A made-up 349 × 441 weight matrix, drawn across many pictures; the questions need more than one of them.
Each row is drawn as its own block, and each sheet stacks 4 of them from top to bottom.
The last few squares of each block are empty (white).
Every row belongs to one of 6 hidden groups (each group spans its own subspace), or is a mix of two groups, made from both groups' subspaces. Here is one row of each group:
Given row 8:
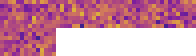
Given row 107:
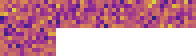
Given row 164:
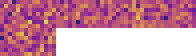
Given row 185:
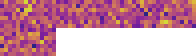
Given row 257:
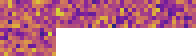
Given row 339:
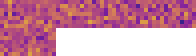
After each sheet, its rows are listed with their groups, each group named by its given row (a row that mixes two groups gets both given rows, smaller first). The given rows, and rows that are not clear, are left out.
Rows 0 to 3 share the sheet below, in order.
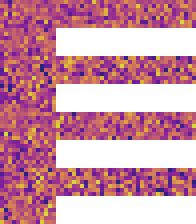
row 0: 339
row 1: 185
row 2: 8 and 257
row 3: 8
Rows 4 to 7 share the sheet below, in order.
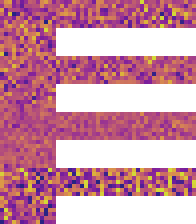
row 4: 339
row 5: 107
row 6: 339
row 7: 8
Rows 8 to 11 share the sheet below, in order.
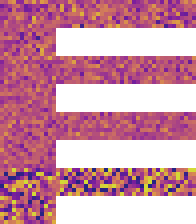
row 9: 185
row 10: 164
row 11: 164
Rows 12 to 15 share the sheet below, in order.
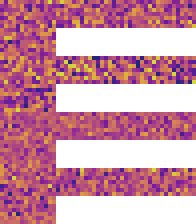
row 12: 185
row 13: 339
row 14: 339
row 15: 107
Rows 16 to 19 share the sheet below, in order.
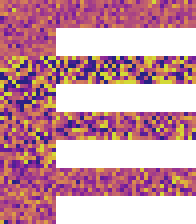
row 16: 107
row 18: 339
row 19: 339
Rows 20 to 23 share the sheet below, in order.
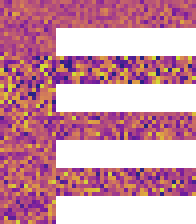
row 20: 339
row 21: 185
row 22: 185
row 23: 339
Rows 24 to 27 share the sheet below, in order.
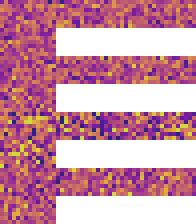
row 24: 185
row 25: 164
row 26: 8
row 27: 257
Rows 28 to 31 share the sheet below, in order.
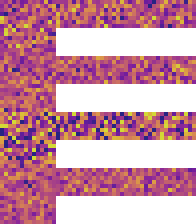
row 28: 107
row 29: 339
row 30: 107
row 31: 164
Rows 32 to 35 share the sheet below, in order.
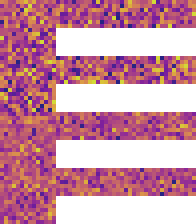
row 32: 185 and 257
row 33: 164
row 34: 8
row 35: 339
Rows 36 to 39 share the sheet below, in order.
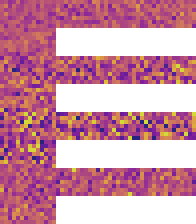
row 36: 339
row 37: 339
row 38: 185
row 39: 257
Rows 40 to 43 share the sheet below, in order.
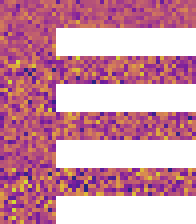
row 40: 164
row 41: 164
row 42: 107 and 185
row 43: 164
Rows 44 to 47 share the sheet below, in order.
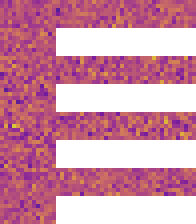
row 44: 257
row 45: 107 and 339
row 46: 339
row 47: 8
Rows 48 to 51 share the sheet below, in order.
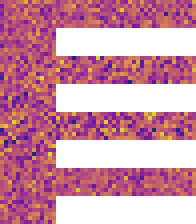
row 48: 185
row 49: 257
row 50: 107
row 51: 164
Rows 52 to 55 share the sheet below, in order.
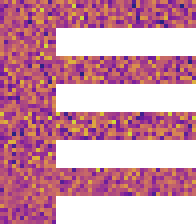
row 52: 8 and 164
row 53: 185
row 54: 164
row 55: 257
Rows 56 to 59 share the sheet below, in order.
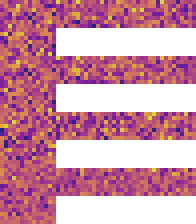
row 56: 164
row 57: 164
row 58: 107
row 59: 107
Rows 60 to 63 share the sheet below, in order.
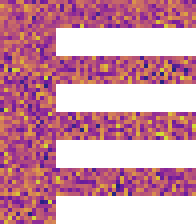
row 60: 8
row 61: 339
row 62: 8
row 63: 257
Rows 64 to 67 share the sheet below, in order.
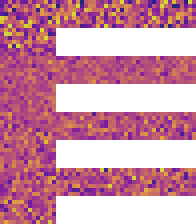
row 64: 107
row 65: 164
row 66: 339
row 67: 164
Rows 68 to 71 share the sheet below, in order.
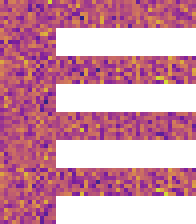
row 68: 8 and 185
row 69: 8
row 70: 8
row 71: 8
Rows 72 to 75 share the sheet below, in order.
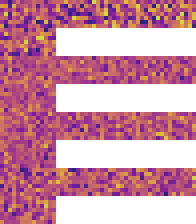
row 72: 339
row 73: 339
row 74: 8
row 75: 257
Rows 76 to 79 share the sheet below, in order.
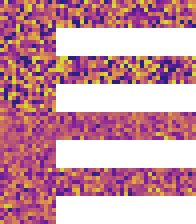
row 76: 185
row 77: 257
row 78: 8
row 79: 185
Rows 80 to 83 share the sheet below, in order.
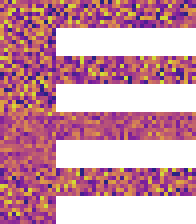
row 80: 164
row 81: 107 and 339
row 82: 185
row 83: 107
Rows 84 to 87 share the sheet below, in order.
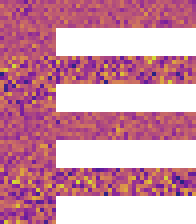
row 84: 185
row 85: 107
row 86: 257
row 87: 339
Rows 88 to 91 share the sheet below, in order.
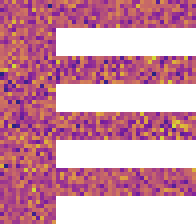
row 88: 164
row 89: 107
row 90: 339
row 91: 8 and 185
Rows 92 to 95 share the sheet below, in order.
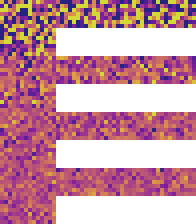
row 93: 185
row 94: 107
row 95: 164
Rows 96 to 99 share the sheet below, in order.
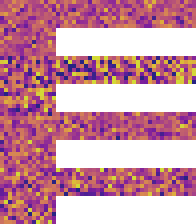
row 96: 107
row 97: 339
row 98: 8 and 185
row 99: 164
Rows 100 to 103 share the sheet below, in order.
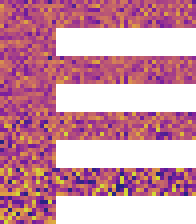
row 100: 185
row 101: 185
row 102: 185
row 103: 257
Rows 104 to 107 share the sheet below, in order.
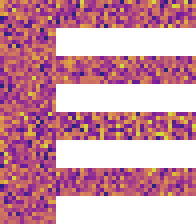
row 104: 107
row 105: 185
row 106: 8
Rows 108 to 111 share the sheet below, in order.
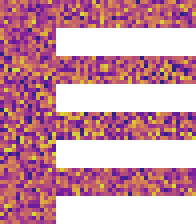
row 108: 8
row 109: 339
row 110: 185
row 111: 185
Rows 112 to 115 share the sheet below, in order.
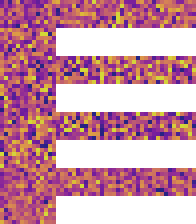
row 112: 257
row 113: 8
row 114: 8
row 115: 8
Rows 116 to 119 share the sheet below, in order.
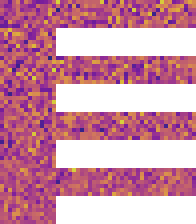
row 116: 164 and 257
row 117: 164 and 185
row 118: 185
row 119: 257
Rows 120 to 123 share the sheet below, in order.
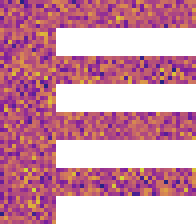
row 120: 257
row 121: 339
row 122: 185
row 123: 185
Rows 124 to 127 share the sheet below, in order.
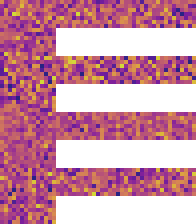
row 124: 339
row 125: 185
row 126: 8
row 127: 164
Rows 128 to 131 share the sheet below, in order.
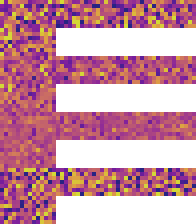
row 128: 185
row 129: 185
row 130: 8
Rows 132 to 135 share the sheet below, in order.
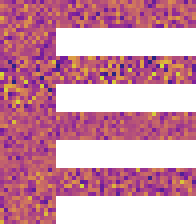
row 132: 8 and 107
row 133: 107 and 257
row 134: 107
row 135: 8
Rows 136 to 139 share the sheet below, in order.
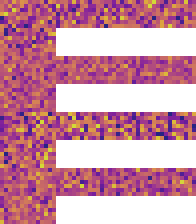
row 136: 107
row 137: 164
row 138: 8
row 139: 8
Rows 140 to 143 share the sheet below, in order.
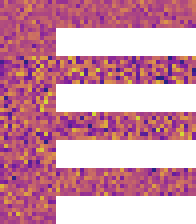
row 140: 185
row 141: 8
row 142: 339
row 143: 107
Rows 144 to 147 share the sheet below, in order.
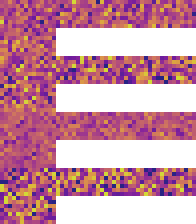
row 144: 257
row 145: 107
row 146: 107
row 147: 107
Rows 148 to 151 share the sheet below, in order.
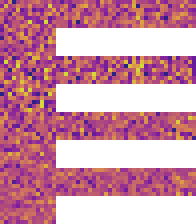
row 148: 164
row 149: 164
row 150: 185 and 339
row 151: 339
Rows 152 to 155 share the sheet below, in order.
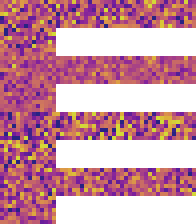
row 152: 107
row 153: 8 and 107
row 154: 257
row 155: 185
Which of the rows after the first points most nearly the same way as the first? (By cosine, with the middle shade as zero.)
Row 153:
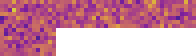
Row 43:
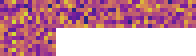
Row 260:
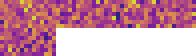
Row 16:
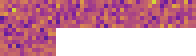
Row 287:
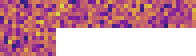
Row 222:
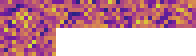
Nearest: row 16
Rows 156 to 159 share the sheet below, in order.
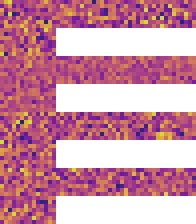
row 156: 339
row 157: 185
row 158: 107 and 185
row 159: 257
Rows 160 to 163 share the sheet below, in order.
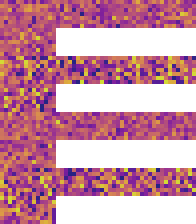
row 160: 8
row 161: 8
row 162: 257
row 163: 185
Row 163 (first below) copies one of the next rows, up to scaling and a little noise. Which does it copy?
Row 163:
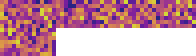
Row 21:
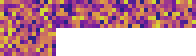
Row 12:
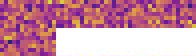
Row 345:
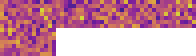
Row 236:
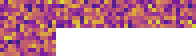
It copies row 345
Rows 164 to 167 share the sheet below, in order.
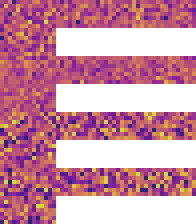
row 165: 8
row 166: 107
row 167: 339
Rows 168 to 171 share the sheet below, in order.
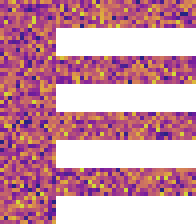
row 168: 8
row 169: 185
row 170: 185
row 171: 339
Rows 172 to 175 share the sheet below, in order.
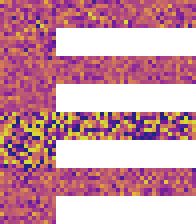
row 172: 339
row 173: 185
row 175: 185
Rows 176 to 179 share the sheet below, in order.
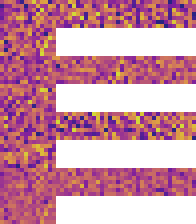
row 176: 8
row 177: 257
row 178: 339
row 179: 8
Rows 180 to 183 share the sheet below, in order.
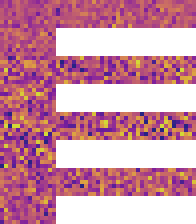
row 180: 257
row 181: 8 and 339
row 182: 339
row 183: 8
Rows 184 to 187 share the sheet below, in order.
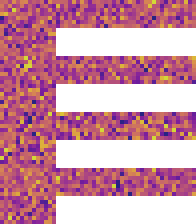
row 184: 107
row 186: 185
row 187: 257
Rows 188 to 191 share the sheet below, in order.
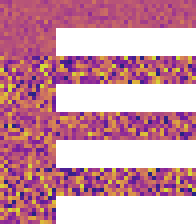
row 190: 339
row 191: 185
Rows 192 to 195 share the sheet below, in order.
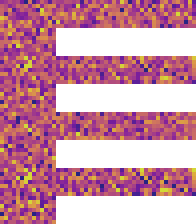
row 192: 107 and 185
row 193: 185
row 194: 164
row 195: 185
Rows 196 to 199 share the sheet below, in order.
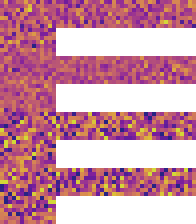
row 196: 185
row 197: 339
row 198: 107
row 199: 107
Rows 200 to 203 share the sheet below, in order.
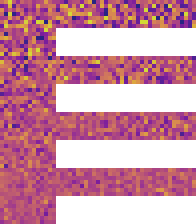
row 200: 339
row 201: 185
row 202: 339
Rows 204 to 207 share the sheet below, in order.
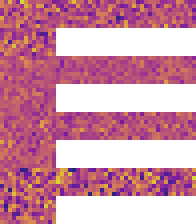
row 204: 257
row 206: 185
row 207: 257
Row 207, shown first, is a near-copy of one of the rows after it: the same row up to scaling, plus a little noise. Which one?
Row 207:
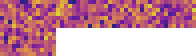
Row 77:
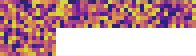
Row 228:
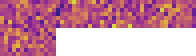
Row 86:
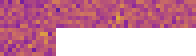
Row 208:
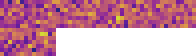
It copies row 77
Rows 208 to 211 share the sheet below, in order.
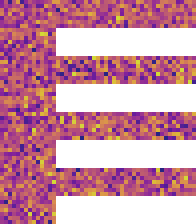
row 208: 257
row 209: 339
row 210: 8
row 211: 164
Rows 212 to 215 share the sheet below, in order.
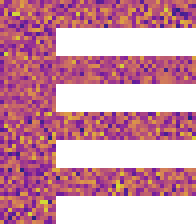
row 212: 339
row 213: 185
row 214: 185
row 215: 257
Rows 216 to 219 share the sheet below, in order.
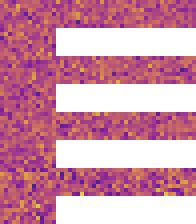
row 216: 164
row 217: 8
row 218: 257 and 339
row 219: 8
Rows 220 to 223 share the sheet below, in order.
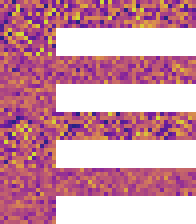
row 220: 164
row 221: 339
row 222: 107 and 164
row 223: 339
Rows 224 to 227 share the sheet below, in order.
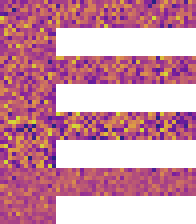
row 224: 107
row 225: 164
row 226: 164
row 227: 107
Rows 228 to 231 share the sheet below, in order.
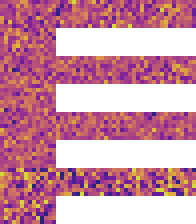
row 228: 257
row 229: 339
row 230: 107
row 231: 8
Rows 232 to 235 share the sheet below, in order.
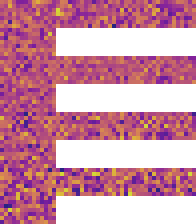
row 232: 257
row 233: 185
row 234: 185
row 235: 185
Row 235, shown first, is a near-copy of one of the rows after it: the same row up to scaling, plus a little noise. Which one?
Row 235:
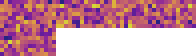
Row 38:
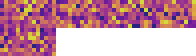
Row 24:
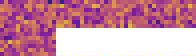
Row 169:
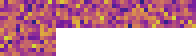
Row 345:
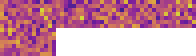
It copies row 24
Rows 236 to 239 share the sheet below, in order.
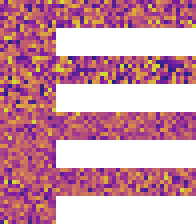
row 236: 185
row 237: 257
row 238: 164
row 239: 339
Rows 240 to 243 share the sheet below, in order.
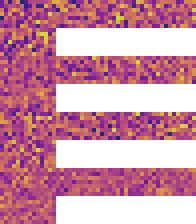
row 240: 257
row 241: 339
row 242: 8 and 164
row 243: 185
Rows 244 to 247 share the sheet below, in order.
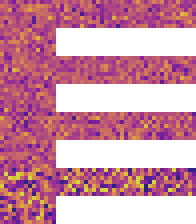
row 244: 8
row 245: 339
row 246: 185
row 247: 164
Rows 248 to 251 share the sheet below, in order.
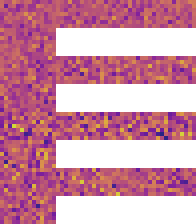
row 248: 164
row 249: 8
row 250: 8 and 339
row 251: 8 and 164
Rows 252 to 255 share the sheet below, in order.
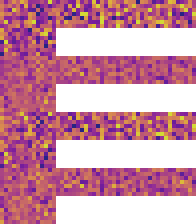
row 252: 8
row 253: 8
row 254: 8
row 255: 8
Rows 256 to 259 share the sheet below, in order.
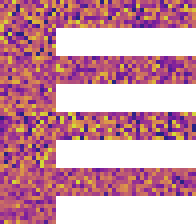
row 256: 164
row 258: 8
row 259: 339
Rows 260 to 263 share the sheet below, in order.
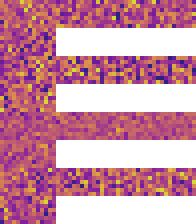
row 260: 257
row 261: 8
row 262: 257
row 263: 8
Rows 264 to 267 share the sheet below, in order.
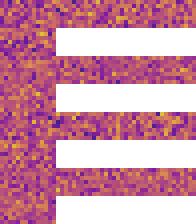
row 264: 257
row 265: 8
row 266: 164 and 257
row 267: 107 and 339
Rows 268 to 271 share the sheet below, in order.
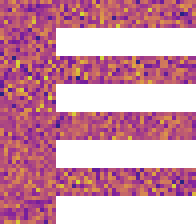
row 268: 8
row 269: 164
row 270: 257
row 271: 339
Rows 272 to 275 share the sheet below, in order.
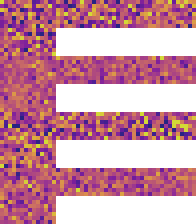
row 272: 164 and 339
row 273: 8 and 164
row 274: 339
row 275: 164
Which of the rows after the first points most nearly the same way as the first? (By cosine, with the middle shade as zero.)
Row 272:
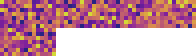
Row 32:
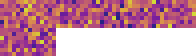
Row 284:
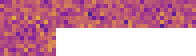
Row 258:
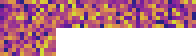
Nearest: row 32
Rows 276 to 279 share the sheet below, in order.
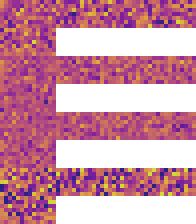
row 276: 107
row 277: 8 and 185
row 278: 8 and 164
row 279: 107
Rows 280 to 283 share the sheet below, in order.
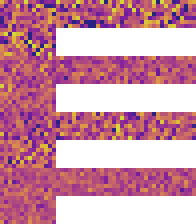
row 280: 164
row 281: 185
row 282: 257
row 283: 339
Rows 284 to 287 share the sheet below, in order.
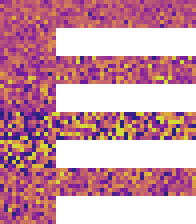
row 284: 339
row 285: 8 and 107
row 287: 257
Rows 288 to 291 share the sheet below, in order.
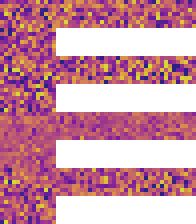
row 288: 185
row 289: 339
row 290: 8
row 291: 339
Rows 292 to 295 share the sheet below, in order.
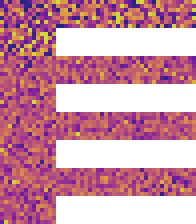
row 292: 257
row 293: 185
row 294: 164
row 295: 339
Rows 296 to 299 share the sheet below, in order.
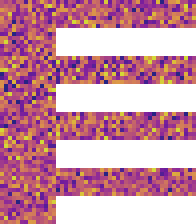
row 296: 164
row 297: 107
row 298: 107
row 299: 107 and 339
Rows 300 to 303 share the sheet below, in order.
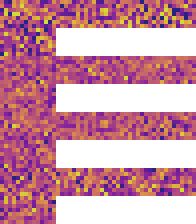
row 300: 339
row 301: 339
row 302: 339
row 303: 107 and 185
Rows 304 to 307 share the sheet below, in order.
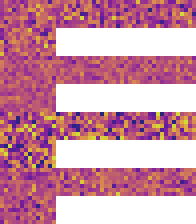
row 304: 8
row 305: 185
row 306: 164
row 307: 8
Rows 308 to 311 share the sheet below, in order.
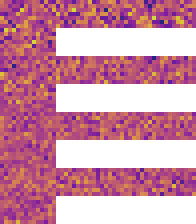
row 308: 107
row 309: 107
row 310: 8 and 185
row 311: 339
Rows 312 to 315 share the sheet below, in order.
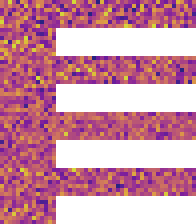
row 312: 257
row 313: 339
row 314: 185
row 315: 257
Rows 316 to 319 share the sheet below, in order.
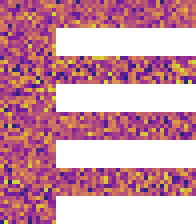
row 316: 164
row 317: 339
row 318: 339
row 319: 339
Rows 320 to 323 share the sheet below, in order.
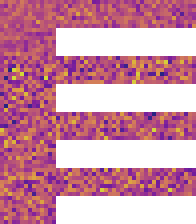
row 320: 339
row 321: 164 and 339
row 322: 107
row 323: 164
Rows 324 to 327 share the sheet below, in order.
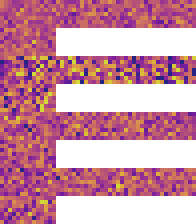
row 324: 107
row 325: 8
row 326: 164
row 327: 257
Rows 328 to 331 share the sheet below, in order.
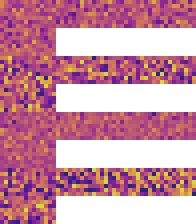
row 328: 107
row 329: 339
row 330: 107
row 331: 339
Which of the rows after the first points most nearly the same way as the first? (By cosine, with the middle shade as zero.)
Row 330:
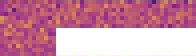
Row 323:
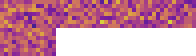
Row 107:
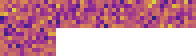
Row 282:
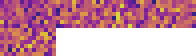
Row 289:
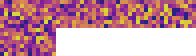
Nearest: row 282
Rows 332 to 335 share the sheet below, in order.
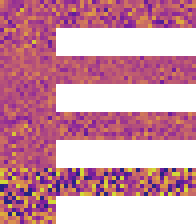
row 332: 107
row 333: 339
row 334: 164
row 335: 107
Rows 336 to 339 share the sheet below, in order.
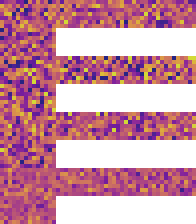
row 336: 185
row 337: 164
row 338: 164 and 257
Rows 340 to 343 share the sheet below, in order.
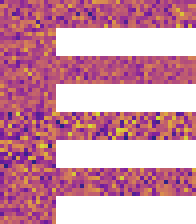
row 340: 339
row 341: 164
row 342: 257
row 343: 185
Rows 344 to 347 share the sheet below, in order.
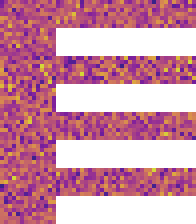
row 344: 107
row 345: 185
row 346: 185
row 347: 107
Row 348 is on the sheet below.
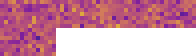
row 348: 8
